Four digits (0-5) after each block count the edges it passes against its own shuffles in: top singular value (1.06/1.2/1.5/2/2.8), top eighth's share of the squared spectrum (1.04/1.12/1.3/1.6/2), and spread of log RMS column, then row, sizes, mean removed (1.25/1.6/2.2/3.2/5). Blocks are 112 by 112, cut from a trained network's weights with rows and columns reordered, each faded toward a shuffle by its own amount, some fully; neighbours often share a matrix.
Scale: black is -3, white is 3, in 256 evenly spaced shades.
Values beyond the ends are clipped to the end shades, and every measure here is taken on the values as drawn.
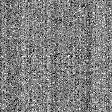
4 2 0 2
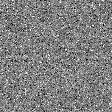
0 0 0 0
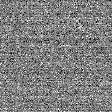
3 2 2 0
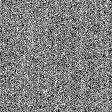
2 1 0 0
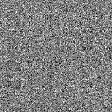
3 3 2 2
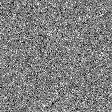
0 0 0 0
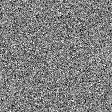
0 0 0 0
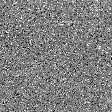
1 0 0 0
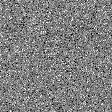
0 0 0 0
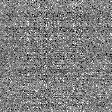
3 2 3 0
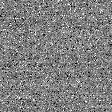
2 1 1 0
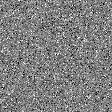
0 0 0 0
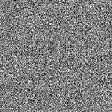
4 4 2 1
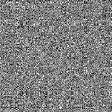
3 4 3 2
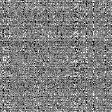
4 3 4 1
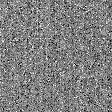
2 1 0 0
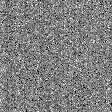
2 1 0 0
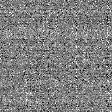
3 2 2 0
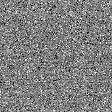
1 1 1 0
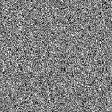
3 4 2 1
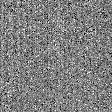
2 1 0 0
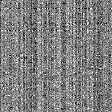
5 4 2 3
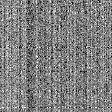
4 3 2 3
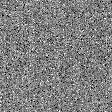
1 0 0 0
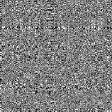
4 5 3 3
